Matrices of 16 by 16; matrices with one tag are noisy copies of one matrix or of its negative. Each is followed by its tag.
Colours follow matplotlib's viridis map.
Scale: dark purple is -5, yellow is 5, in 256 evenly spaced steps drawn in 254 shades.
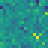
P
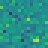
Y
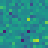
Y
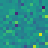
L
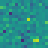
Y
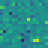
Y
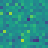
Y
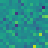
L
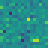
Y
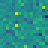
L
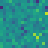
P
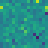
P
